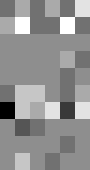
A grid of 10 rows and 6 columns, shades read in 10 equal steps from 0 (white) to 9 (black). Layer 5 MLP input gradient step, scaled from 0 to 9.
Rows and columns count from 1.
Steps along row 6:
down same up up down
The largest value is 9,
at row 7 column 1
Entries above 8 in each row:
0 0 0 0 0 0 1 0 0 0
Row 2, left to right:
3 0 5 5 0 5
